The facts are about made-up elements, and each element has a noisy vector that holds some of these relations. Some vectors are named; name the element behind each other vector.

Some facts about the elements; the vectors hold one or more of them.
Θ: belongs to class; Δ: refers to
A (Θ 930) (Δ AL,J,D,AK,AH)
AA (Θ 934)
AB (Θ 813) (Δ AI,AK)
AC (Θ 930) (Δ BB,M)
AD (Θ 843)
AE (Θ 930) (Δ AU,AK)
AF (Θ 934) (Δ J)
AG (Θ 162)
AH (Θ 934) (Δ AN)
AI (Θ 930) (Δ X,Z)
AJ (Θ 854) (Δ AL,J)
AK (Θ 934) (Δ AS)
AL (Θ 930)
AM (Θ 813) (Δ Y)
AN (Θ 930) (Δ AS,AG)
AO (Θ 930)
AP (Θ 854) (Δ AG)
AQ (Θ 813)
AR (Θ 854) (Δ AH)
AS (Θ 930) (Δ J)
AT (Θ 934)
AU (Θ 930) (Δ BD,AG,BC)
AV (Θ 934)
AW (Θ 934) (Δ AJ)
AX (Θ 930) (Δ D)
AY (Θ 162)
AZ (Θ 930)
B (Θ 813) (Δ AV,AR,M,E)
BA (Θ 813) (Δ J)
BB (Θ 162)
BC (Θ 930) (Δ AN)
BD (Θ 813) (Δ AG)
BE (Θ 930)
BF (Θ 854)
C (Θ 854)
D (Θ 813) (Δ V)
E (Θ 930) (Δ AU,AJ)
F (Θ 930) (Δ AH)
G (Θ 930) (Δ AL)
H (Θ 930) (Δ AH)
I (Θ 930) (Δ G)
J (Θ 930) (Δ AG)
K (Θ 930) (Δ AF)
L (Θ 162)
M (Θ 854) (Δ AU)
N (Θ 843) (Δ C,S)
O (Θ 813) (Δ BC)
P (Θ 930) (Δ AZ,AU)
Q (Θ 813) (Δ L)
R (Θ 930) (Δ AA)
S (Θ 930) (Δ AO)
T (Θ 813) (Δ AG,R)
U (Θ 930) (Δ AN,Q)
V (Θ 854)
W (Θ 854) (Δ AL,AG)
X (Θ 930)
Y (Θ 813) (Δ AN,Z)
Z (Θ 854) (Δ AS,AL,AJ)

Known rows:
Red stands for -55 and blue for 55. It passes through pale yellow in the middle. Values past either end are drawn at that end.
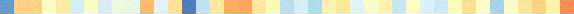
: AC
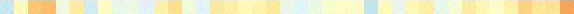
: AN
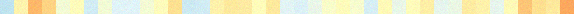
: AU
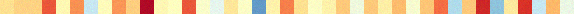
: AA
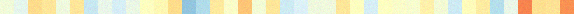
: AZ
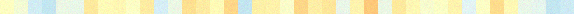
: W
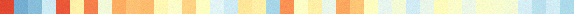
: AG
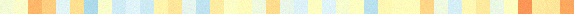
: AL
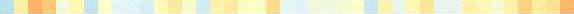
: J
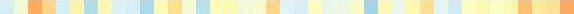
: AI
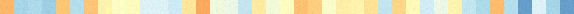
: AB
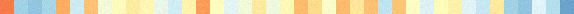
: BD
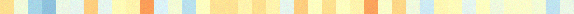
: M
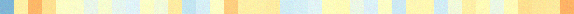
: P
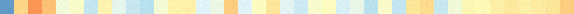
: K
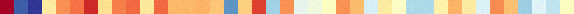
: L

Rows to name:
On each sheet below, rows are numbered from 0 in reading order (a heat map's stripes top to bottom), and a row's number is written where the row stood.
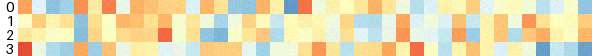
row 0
AY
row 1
AH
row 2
AV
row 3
D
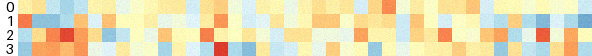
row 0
BF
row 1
Y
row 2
R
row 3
N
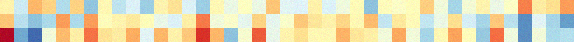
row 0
X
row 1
O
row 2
Q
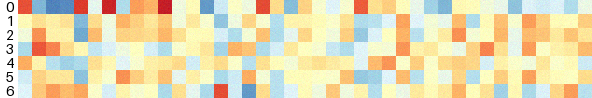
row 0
BB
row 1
AK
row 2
AT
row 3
AX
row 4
C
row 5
AW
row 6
AD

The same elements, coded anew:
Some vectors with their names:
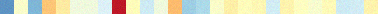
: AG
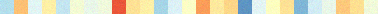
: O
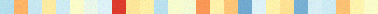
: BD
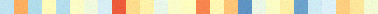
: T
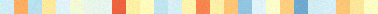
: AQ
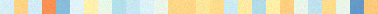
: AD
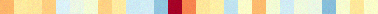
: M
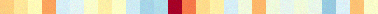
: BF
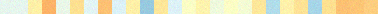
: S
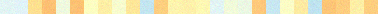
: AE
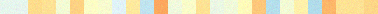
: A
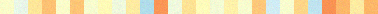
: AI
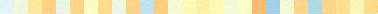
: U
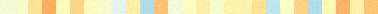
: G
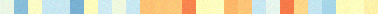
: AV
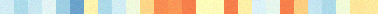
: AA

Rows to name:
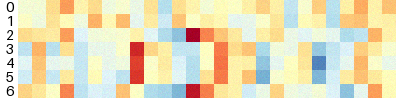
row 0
AL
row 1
AC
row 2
V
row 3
Q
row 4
B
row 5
AB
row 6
C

